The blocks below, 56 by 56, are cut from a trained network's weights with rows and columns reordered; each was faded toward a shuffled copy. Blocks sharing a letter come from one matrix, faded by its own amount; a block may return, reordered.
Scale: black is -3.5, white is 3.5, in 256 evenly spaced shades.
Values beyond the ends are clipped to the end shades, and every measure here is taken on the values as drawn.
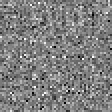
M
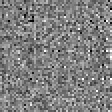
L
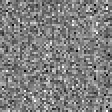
L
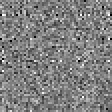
L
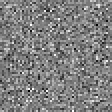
M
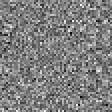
L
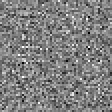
L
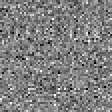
M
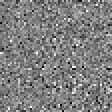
M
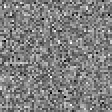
L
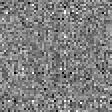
L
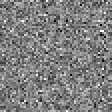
L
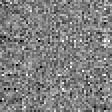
L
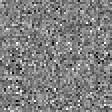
M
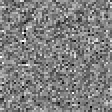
L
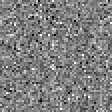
M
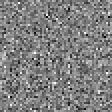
M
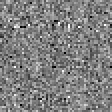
L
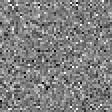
M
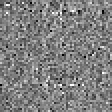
L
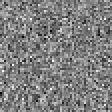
L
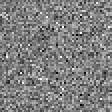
L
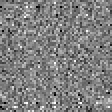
L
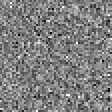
L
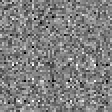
L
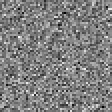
L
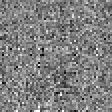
L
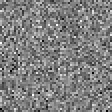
L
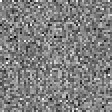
L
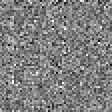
L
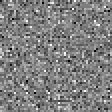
M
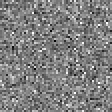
M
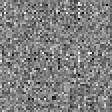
L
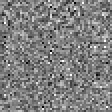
L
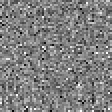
M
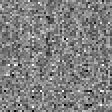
L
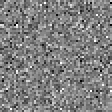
M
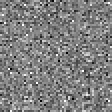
M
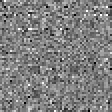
L
